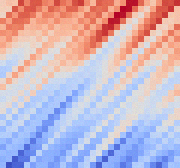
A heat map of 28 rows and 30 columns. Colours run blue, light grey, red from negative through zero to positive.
The field climbs toward the top. There are no lone odd cells. The bottom left is the ninth with the lowest average. Streaks slant up to the right. On average the colour sits 50% of the way up the scale.
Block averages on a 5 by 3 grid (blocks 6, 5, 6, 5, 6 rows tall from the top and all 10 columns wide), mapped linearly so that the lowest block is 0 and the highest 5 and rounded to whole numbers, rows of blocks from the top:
5 5 5
3 3 4
2 2 2
1 1 2
0 1 0
